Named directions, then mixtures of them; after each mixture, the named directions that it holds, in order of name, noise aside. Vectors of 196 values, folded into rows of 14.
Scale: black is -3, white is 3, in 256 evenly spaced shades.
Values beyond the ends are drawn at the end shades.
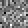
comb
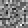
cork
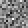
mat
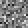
comb, mat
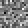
comb, cork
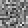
cork, mat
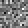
comb, cork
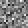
comb, mat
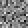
comb, mat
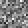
comb, mat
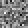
comb, cork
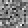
cork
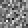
cork, mat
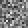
mat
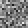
cork, mat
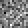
comb, mat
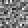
comb, cork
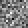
mat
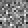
comb, cork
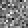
mat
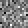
comb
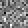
comb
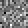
comb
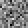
comb, mat
